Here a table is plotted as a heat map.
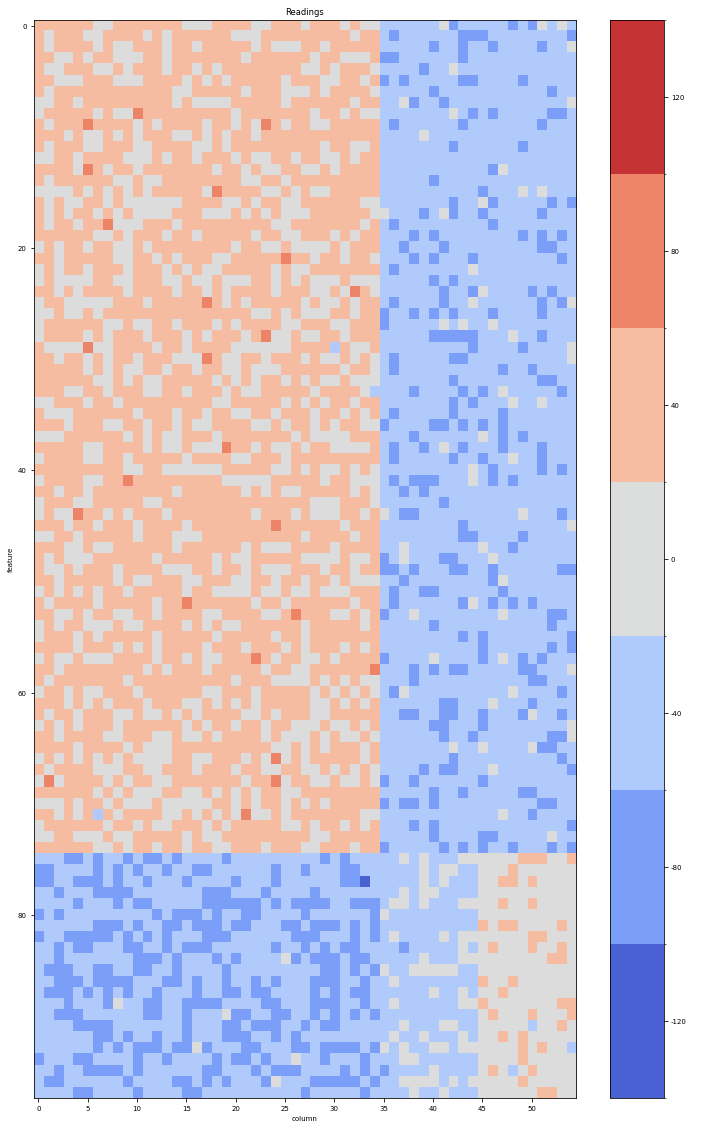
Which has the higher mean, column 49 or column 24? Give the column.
24
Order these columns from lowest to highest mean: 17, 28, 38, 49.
38, 49, 28, 17
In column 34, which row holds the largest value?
58
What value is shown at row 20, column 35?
-40
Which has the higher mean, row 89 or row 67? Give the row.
67
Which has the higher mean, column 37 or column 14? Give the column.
14
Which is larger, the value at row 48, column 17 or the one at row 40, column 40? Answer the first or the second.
the first
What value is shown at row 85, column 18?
-40
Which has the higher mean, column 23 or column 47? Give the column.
23
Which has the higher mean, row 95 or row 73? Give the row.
73
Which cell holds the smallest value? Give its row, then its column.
77, 33
